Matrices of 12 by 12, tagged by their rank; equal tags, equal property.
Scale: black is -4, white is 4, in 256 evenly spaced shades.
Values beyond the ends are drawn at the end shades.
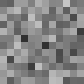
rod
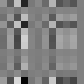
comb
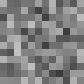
rod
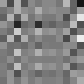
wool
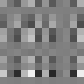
comb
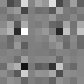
wool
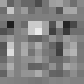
wool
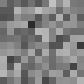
rod
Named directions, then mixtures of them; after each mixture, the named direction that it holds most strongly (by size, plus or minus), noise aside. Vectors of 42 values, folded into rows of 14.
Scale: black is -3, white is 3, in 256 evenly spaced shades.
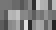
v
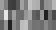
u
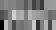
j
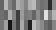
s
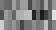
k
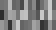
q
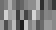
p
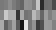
p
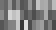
v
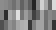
v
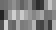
j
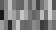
q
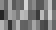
q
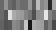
v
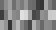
q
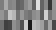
v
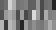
p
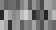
k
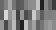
p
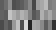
v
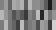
q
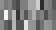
p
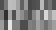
u
